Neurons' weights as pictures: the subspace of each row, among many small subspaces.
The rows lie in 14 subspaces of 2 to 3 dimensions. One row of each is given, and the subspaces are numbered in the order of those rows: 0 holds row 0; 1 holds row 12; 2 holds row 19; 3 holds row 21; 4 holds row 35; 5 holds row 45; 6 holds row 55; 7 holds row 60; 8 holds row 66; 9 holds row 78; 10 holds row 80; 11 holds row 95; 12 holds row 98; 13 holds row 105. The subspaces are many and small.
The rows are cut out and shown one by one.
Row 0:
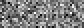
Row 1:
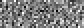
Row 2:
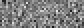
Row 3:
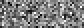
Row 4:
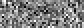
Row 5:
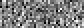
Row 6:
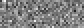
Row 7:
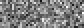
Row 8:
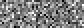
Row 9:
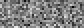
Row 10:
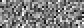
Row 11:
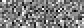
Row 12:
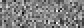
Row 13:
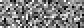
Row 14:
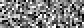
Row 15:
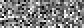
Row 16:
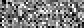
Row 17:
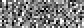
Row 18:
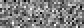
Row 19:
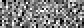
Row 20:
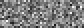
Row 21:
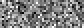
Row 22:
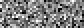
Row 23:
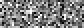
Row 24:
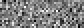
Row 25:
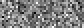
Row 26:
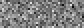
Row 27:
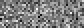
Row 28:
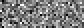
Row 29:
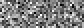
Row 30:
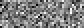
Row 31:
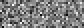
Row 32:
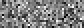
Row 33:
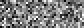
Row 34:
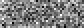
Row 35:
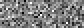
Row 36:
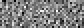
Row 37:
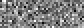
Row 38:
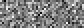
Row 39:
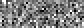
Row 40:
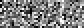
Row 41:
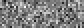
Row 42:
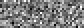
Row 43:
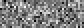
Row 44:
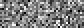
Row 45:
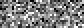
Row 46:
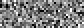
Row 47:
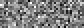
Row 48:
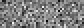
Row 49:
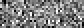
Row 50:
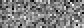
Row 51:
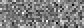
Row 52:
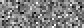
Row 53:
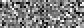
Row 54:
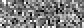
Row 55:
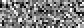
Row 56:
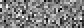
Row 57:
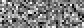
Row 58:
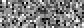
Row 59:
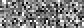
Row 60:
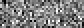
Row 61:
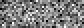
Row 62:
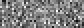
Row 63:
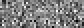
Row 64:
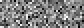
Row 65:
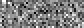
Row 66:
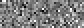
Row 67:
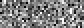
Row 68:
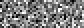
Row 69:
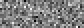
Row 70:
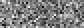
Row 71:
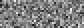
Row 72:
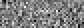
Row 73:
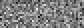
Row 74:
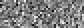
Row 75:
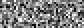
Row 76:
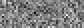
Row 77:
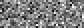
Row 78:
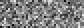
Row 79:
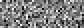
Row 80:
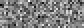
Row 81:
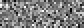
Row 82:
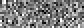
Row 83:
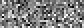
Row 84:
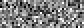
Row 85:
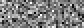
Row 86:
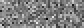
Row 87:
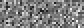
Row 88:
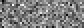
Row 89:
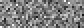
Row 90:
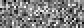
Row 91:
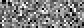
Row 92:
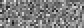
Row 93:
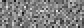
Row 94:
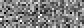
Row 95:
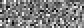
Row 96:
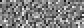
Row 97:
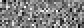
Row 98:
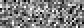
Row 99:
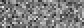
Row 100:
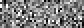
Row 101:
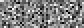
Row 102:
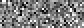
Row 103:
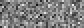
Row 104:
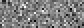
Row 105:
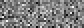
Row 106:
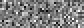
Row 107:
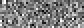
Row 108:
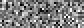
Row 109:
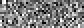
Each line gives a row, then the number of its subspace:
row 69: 3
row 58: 1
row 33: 9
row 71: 6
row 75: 6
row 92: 11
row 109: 11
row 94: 13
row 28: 10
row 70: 5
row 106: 10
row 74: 4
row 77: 11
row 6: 4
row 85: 4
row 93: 2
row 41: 3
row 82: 11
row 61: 5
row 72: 0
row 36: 2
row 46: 6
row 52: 3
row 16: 0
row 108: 10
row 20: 12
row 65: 0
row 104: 8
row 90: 12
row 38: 4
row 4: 12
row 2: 2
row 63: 1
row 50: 5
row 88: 10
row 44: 10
